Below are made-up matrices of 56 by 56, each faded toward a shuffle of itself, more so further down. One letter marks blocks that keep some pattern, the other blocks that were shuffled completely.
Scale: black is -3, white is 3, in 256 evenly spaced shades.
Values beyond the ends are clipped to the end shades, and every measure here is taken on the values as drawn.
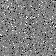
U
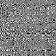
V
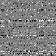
V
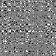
V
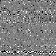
V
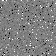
U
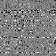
V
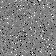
U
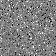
U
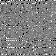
V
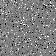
U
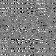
V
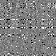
V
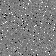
U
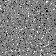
U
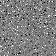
U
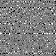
V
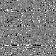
V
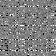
V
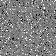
U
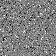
U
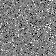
U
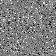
U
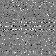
V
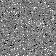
U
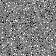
U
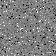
U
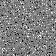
U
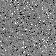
U
